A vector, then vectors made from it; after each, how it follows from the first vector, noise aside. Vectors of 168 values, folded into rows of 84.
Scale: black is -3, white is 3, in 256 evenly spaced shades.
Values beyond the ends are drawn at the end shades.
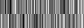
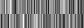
negated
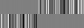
partly zeroed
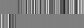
partly zeroed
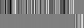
partly zeroed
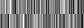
negated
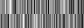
negated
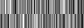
negated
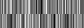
wrapped around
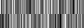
wrapped around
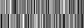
negated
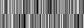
wrapped around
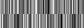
wrapped around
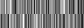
negated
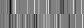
partly zeroed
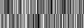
wrapped around
